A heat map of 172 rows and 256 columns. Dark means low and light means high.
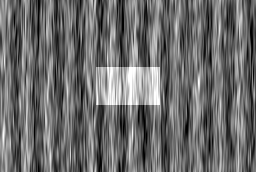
Stripes running up and down repeat 12 times from left to right. In the centre lies a patch that is higher than the rest. No overall slope runs across the table. The centre is the ninth with the highest average.
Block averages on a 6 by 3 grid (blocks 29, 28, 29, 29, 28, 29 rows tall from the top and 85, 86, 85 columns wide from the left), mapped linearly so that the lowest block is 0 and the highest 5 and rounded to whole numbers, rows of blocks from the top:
1 1 1
0 1 1
1 5 1
1 5 1
1 0 1
1 1 1
